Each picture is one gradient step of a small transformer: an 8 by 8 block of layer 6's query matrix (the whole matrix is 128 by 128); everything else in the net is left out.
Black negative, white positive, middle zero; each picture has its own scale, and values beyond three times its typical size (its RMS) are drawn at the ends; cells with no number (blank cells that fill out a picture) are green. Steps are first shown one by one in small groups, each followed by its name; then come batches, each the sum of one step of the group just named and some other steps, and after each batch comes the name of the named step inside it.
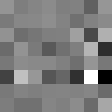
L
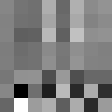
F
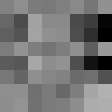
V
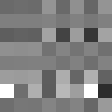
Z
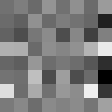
Z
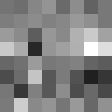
F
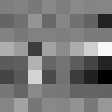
F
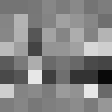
Z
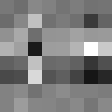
F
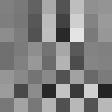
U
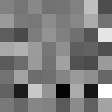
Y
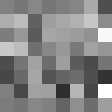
Y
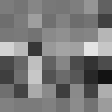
Y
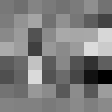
Y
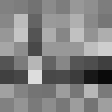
U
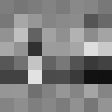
U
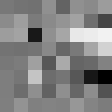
U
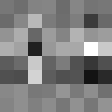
U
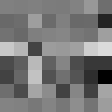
Y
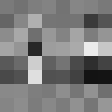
U
